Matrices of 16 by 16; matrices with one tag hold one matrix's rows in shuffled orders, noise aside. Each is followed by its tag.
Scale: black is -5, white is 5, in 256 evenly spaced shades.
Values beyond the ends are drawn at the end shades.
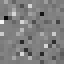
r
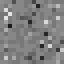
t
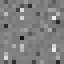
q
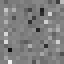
t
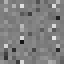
q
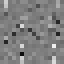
q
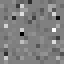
q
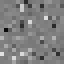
r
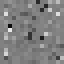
t
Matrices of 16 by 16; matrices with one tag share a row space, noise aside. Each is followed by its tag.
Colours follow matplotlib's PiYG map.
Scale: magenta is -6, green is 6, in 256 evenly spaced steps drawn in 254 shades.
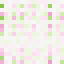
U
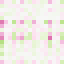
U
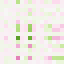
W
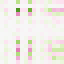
W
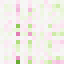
W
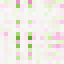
W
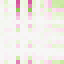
W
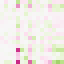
W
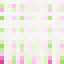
U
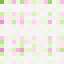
U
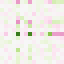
W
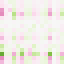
U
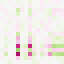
W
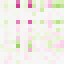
W
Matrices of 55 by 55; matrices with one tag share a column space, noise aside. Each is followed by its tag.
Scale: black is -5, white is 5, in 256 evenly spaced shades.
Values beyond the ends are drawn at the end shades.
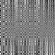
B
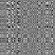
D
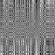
B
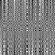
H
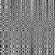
H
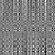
H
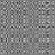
D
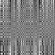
B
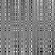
H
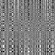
H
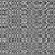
D
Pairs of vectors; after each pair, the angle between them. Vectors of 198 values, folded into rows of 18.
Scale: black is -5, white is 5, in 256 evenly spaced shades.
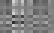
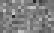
partly aligned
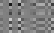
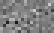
orthogonal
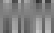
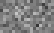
orthogonal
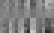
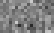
partly opposed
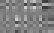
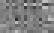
nearly opposite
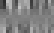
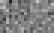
partly opposed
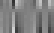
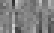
nearly parallel
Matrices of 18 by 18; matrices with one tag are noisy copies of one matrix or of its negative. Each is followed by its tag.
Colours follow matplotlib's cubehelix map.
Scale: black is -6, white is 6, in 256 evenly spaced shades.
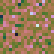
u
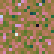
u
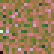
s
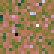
u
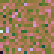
s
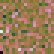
s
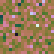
u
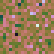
u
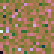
s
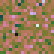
u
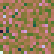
s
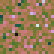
u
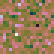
u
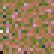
s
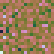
s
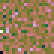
s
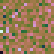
s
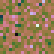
u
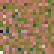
s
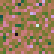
u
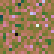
u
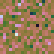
u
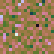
u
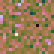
u
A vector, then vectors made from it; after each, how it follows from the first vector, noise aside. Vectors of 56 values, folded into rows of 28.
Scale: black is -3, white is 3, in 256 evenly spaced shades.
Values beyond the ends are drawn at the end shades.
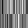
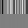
partly zeroed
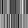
sign-scrambled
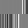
partly zeroed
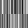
sign-scrambled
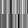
sign-scrambled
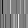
partly zeroed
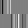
partly zeroed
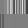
partly zeroed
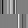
partly zeroed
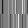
partly zeroed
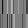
partly zeroed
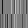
partly zeroed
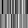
sign-scrambled
